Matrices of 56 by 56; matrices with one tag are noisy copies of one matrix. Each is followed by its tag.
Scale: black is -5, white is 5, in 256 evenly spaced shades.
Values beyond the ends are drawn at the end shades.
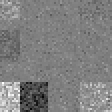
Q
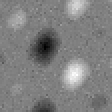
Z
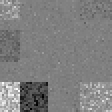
Q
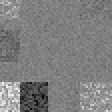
Q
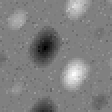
Z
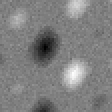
Z
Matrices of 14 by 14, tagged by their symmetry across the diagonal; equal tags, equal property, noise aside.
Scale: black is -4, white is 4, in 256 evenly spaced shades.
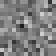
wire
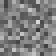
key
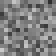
wire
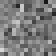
key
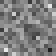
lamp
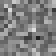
key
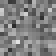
wire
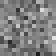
wire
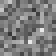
lamp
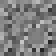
lamp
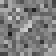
lamp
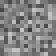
lamp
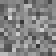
key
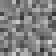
wire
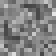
lamp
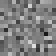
wire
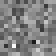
key
